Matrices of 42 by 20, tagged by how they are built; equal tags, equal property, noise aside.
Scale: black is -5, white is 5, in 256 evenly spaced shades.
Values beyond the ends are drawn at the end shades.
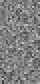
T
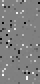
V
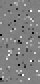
V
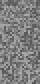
T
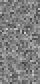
T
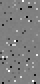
V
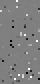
V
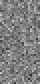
T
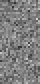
T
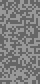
T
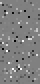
V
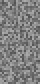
T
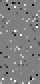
V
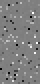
V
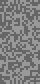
T
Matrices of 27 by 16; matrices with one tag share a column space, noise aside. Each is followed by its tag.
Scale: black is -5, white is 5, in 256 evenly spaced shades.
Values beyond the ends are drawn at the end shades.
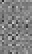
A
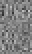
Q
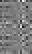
A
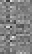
A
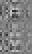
Q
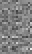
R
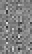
R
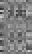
Q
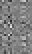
A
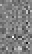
R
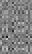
R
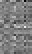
A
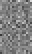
A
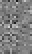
A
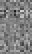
Q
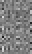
R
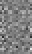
R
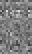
Q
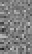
R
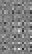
R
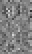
Q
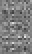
R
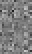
Q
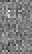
Q
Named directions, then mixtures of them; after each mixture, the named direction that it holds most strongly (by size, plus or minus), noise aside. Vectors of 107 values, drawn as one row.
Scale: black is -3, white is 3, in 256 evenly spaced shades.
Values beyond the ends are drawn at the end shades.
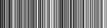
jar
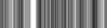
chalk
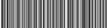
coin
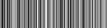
coin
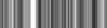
chalk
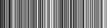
jar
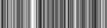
chalk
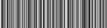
coin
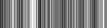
chalk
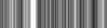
chalk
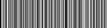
coin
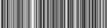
coin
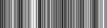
chalk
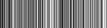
jar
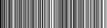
jar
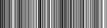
jar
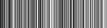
jar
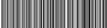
coin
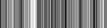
chalk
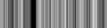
chalk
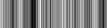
chalk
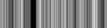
chalk
